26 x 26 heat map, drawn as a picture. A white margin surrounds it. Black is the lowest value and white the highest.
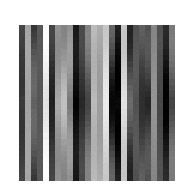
The top and bottom halves mirror each other. The grain runs up and down. Overall the values sit about 40% of the way up the scale.
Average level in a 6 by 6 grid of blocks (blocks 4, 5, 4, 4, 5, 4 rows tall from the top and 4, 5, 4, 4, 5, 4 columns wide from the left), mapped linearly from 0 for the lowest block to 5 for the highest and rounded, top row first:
152321
251221
250220
250220
251221
152321
